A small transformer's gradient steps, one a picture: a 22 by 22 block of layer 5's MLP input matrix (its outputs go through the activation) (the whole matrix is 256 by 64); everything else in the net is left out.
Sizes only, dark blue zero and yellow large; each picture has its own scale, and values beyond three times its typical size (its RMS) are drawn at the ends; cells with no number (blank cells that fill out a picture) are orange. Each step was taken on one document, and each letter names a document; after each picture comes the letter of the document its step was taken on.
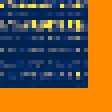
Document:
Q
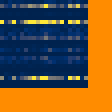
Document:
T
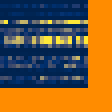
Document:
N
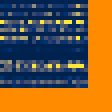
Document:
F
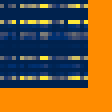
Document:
T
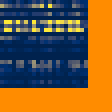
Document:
F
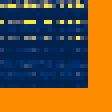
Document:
Q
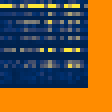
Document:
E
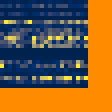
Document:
N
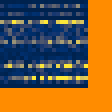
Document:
N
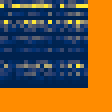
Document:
F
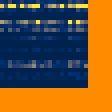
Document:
Q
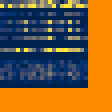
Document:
E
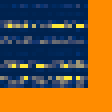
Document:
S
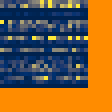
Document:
E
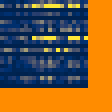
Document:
E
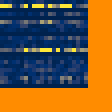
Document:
E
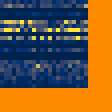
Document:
F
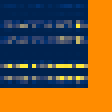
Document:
S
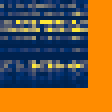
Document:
F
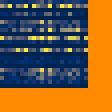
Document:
E
